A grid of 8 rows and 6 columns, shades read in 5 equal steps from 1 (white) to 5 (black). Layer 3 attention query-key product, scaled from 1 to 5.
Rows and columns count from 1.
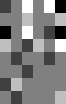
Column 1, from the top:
4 3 5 2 3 3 4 3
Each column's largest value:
5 4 4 3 4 5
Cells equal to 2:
6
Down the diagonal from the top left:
4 3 1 2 4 3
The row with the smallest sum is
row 4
